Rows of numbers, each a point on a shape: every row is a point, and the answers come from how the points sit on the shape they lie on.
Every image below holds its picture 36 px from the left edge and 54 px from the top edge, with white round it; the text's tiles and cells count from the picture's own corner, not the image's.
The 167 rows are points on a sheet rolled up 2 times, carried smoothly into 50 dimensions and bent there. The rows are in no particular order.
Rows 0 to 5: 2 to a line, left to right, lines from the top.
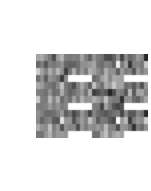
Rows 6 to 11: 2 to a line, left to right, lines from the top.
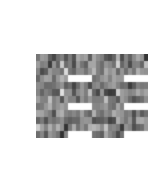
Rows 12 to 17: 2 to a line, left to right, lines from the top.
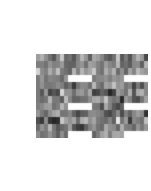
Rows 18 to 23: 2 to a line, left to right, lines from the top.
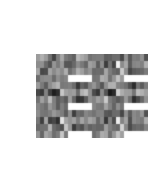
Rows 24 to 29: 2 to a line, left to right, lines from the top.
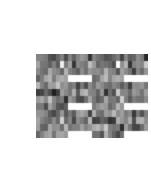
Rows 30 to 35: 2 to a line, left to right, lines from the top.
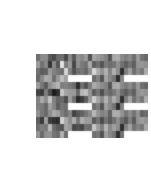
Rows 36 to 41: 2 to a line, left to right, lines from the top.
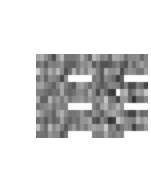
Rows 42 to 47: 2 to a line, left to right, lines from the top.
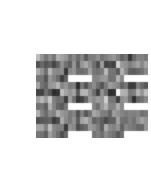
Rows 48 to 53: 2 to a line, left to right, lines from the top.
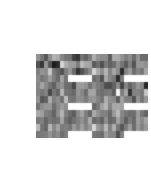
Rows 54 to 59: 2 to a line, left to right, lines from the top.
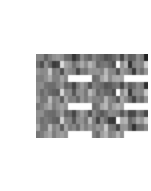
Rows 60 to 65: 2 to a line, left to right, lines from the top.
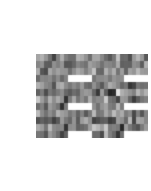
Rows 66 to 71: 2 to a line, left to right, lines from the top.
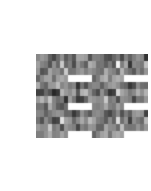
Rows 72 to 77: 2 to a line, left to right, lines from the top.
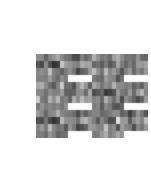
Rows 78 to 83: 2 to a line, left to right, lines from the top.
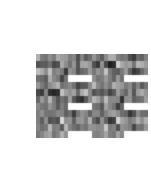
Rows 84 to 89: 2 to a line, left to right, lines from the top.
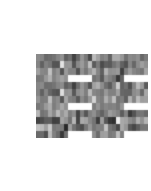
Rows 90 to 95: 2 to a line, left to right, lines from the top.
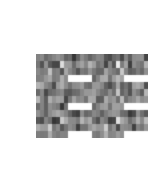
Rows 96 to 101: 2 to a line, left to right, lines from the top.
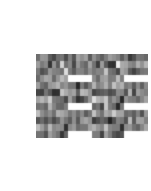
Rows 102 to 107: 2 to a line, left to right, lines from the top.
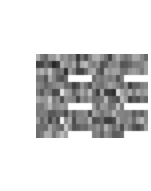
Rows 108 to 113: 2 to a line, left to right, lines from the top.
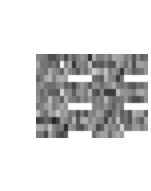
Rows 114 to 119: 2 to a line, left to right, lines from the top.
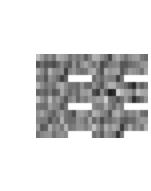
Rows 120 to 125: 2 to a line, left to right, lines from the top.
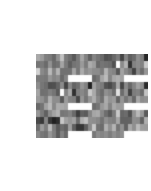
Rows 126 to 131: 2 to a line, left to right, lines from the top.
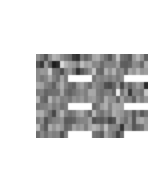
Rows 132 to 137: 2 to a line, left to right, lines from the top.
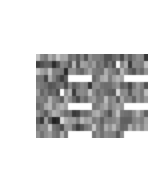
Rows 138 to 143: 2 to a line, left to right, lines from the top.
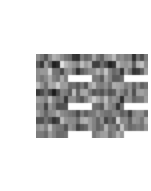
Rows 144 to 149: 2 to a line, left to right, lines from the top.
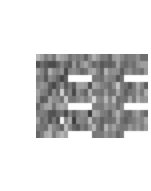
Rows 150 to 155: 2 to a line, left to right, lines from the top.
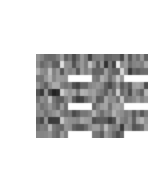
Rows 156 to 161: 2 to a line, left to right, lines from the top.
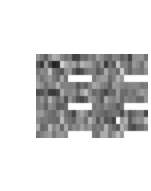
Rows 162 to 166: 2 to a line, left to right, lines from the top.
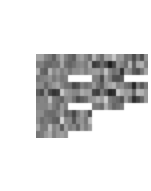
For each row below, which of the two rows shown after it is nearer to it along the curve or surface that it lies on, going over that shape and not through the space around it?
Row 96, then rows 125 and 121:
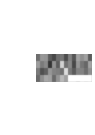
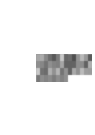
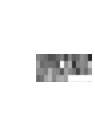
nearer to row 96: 121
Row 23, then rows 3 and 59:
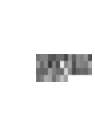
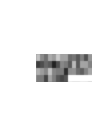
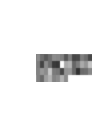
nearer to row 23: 59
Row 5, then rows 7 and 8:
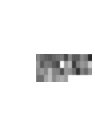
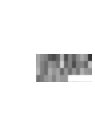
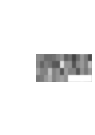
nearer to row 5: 7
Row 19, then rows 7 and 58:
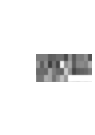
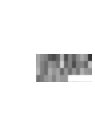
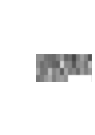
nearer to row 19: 7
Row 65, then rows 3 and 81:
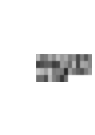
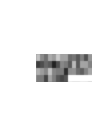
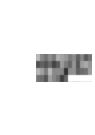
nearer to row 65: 3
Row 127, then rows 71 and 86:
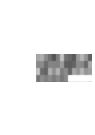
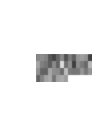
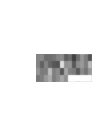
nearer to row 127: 71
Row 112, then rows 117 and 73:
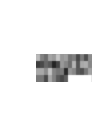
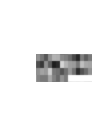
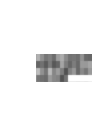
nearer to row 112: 117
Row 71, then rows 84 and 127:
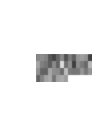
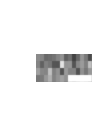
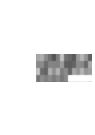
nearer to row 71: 127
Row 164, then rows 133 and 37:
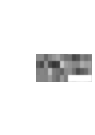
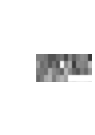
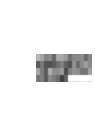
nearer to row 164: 37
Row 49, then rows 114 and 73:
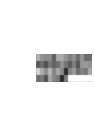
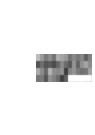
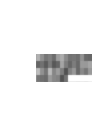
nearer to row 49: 114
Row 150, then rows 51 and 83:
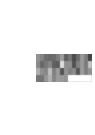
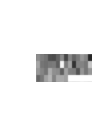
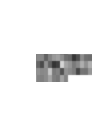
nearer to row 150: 83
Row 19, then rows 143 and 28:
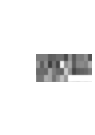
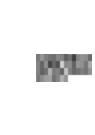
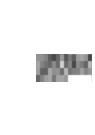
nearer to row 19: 28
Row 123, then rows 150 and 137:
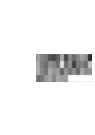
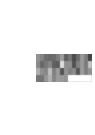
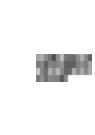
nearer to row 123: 137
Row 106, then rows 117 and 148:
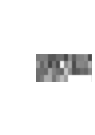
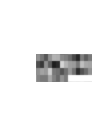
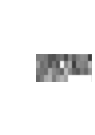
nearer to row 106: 148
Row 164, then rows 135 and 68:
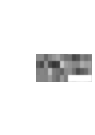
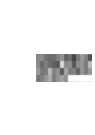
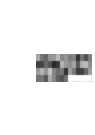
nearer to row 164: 135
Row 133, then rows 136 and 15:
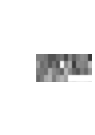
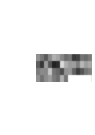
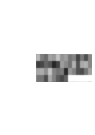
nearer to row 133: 136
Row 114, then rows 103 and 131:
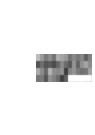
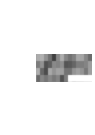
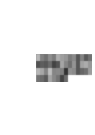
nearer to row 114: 131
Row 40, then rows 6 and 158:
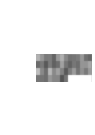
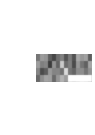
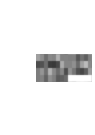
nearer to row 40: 158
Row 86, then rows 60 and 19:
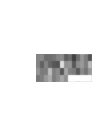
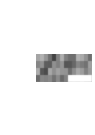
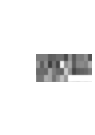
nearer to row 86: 60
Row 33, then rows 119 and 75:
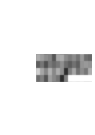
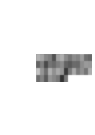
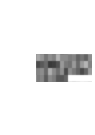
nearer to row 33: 119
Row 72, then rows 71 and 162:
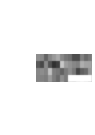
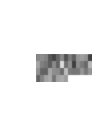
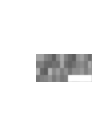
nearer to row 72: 162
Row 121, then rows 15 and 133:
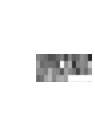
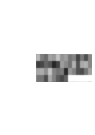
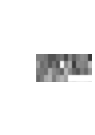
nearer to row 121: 133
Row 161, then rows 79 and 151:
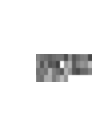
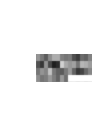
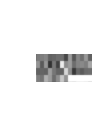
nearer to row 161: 151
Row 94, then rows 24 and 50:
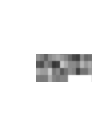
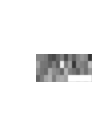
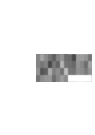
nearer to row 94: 50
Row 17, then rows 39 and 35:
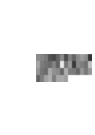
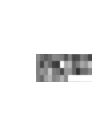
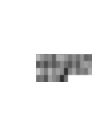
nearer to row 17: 39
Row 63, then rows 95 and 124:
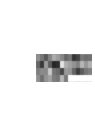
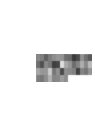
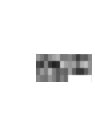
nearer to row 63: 124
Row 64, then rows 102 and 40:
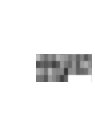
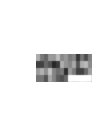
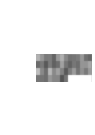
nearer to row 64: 40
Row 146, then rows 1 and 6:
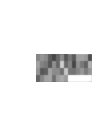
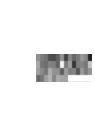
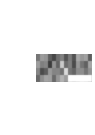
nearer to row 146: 6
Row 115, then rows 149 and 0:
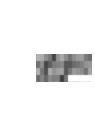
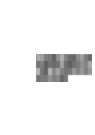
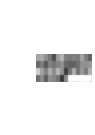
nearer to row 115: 0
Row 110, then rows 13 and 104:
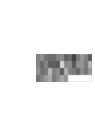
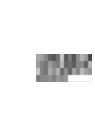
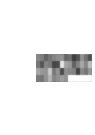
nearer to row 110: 104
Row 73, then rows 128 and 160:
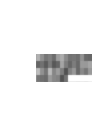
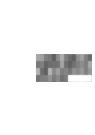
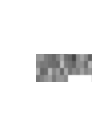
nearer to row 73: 128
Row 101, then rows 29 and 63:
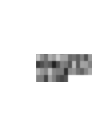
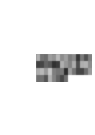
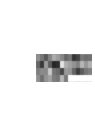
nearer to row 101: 29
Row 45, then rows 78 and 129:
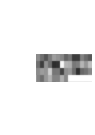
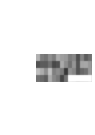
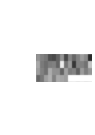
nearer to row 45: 129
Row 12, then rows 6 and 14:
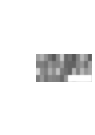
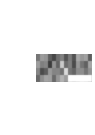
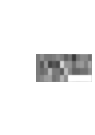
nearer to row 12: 6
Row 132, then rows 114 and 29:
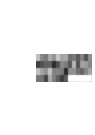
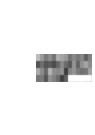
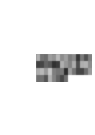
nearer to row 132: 29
